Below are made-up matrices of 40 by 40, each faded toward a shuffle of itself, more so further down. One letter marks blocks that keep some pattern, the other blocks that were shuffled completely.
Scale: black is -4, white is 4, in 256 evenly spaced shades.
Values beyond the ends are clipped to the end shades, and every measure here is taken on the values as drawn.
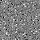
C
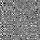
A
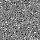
C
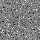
C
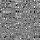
A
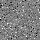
C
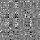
A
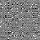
A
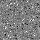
C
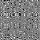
A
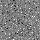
C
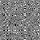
A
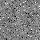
C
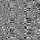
A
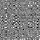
A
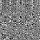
A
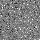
C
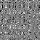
A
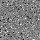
C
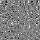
A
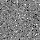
C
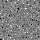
C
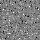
C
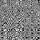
A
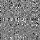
A
